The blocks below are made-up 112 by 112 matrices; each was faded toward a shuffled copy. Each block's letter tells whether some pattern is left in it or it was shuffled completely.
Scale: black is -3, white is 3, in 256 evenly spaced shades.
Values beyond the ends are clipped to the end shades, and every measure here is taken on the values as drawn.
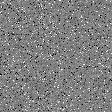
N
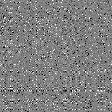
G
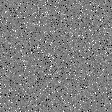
N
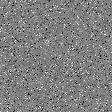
N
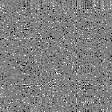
G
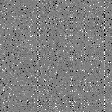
G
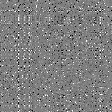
G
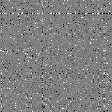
G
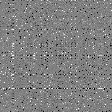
G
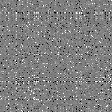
G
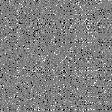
G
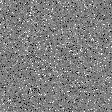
N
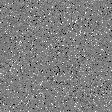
N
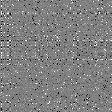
G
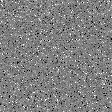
N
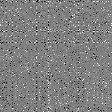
G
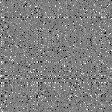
G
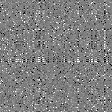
G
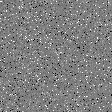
N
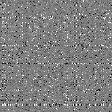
G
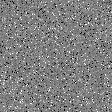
N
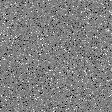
N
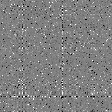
G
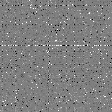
G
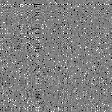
G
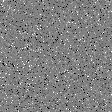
N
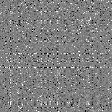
G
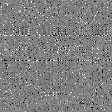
G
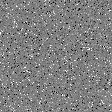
N
